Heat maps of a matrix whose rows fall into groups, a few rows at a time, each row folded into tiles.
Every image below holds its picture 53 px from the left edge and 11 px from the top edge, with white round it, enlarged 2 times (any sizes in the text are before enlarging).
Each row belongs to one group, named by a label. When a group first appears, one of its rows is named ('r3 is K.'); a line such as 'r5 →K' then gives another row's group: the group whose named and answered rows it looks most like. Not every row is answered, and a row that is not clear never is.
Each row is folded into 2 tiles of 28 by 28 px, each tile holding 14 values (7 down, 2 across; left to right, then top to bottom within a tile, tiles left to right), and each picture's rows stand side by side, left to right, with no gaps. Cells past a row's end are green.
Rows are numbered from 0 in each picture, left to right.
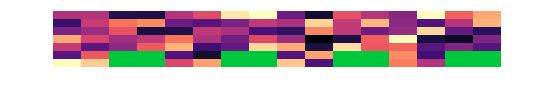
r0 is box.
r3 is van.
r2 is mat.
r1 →van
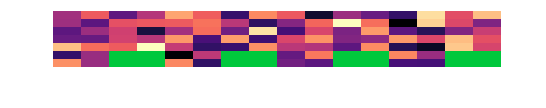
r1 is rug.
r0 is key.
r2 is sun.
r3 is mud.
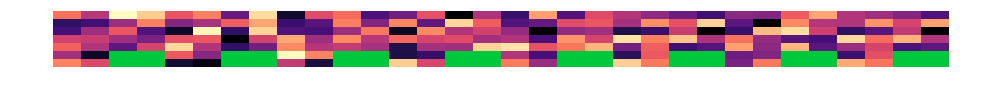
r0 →van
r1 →sun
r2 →mud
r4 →key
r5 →box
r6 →van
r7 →box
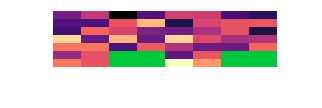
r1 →box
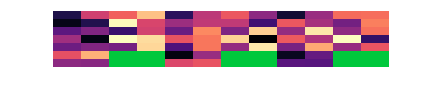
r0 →mud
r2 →rug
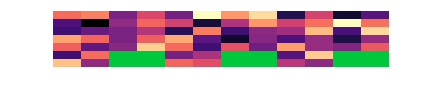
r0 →key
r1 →van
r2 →sun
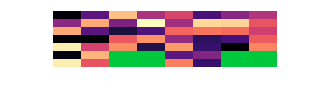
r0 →mat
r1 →sun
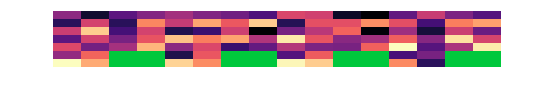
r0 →mat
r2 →box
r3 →key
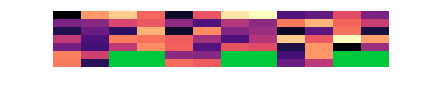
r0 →mud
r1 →van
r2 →box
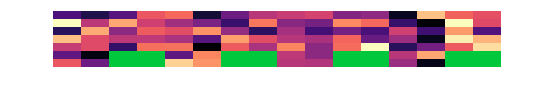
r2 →key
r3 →mud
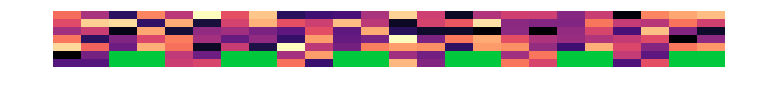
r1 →van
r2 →sun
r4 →key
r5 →van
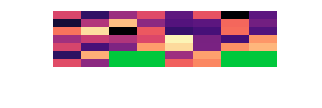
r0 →sun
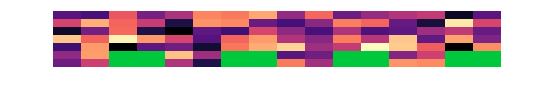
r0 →box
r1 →mud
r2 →key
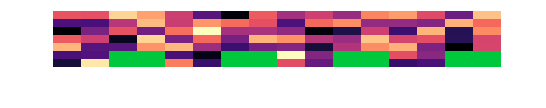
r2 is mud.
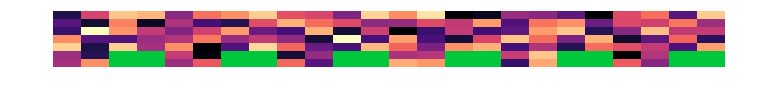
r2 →rug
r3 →key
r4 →box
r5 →rug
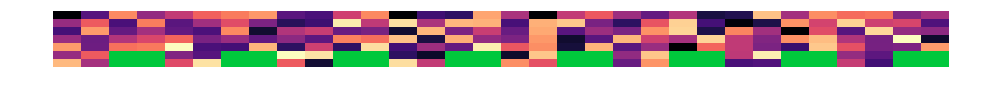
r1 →van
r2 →mud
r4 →sun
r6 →mud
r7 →rug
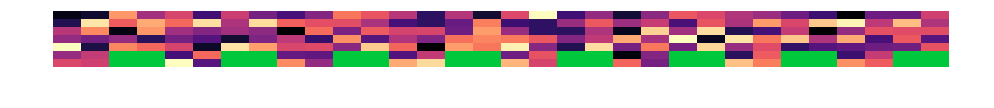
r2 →rug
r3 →mat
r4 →key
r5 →rug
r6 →box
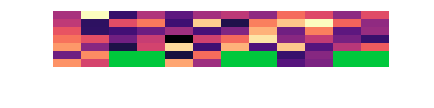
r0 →key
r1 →mat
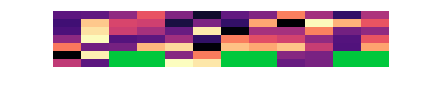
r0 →sun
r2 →sun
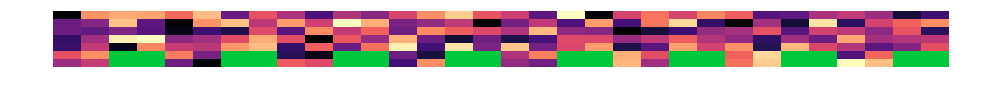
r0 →mud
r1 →mud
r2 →rug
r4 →mat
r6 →mat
